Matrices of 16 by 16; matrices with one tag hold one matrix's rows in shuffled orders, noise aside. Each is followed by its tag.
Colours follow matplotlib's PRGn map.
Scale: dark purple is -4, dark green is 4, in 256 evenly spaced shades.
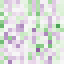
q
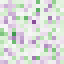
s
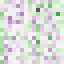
q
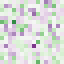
s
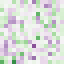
s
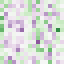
q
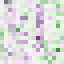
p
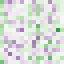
q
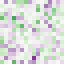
s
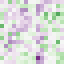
p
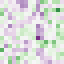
p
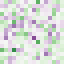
s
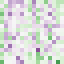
q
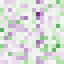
p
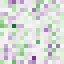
s
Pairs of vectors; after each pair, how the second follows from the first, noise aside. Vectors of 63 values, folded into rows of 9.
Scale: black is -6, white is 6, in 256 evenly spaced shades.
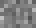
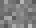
shuffled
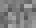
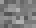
shuffled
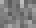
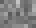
shuffled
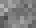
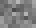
shuffled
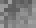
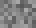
shuffled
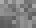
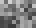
scaled up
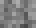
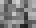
scaled up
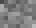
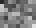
scaled up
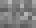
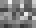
scaled up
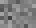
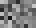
scaled up
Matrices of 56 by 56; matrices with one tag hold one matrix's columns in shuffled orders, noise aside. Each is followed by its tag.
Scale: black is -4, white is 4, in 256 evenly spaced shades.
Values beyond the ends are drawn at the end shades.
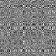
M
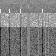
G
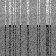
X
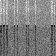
X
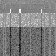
G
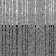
X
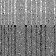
X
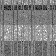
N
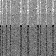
X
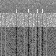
G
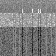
G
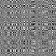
M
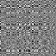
M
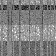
N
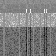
G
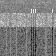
G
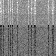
X
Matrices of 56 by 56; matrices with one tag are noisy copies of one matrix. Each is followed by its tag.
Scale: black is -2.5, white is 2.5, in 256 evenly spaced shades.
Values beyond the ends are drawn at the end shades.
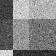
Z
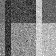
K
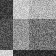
Z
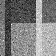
K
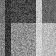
K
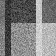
K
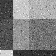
Z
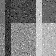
K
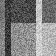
K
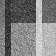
K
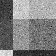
Z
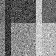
K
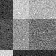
Z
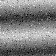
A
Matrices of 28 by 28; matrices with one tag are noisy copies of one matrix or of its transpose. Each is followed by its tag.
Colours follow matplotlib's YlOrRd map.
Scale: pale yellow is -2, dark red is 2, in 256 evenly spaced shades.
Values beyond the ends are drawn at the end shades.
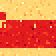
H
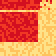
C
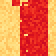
H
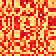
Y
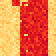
H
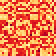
Y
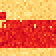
H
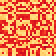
Y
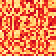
Y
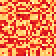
Y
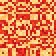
Y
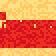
H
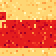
H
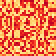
Y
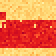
H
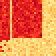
C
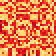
Y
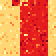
H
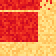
C
